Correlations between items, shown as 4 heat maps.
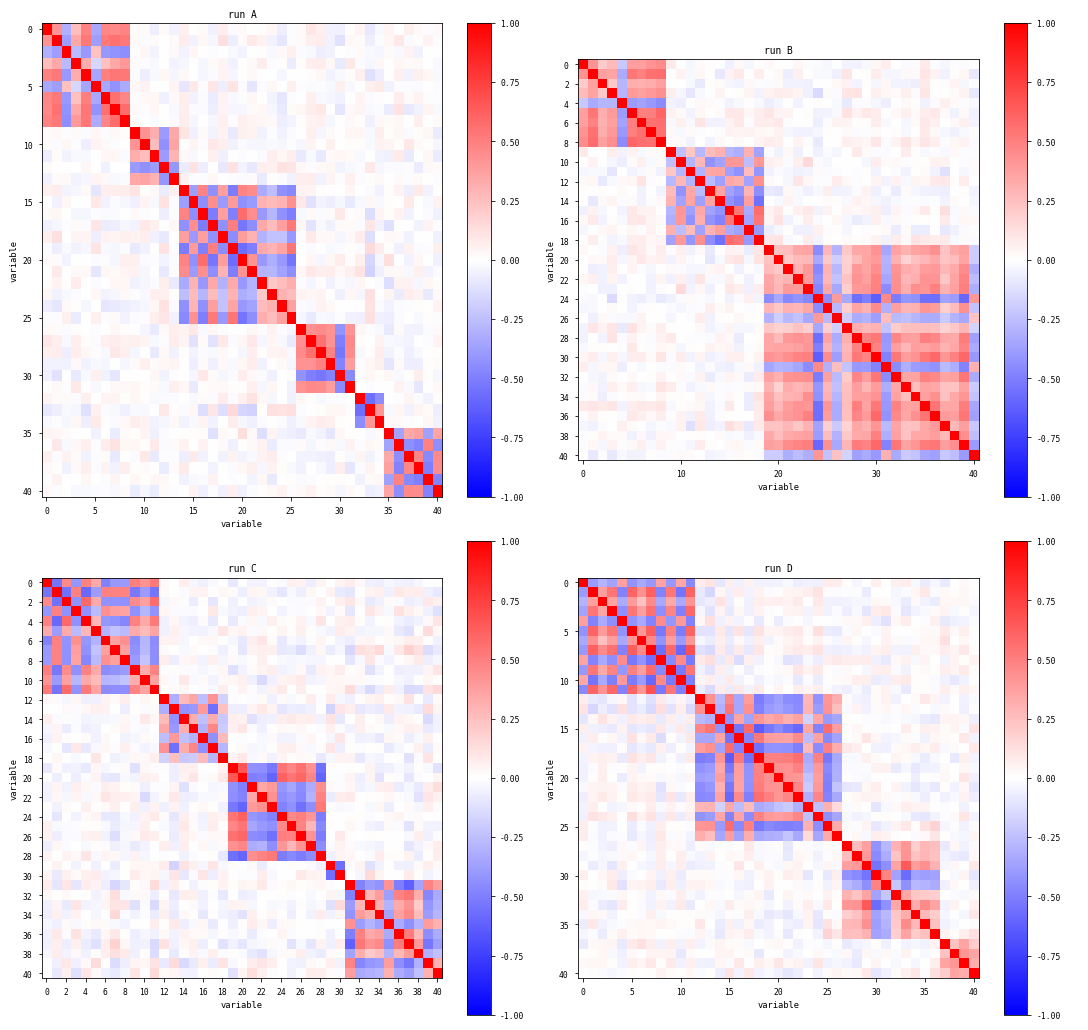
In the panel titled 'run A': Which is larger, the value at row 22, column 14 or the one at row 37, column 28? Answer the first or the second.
the second
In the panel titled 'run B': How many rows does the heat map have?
41
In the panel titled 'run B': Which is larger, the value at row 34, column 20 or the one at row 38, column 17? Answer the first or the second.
the first
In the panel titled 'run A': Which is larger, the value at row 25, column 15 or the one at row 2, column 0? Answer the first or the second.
the first
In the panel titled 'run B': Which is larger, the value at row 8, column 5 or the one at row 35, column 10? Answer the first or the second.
the first
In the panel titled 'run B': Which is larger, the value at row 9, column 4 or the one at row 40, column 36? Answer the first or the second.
the first
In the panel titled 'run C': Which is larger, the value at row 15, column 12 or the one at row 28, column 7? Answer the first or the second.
the first
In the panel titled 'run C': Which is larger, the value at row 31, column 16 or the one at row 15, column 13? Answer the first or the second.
the first
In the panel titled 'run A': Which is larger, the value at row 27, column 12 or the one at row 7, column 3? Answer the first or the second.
the second
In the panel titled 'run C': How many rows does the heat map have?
41
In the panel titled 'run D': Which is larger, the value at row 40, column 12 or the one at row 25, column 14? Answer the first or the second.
the first
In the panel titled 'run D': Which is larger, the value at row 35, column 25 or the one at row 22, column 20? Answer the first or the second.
the second
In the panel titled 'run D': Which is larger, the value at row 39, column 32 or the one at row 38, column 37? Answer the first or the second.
the second
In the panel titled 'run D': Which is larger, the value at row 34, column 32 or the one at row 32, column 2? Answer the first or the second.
the first
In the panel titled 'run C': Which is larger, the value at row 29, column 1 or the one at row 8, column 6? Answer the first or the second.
the second
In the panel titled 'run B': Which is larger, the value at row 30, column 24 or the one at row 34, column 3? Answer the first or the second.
the second
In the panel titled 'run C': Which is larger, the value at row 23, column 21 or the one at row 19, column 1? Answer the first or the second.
the first
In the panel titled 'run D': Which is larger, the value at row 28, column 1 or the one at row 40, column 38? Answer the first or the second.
the second
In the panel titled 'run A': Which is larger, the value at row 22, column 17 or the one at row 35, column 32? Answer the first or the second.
the first
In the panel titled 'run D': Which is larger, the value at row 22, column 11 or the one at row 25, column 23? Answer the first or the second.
the second
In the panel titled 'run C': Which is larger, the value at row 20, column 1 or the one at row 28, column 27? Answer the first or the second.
the first
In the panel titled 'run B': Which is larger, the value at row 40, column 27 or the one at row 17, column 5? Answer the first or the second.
the second
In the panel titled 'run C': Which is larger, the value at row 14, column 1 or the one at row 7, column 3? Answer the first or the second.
the second
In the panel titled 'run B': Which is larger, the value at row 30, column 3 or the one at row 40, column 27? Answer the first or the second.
the first
